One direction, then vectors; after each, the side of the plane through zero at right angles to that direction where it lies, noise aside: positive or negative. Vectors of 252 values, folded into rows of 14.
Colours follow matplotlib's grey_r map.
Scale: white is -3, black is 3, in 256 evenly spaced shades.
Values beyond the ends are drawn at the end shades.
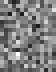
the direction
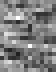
negative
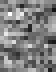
negative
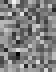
negative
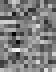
negative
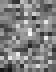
positive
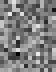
negative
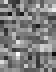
positive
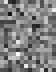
positive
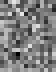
negative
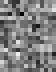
positive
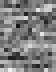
negative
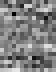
negative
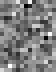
negative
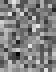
negative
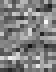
positive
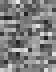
negative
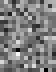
positive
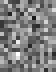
positive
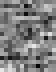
negative
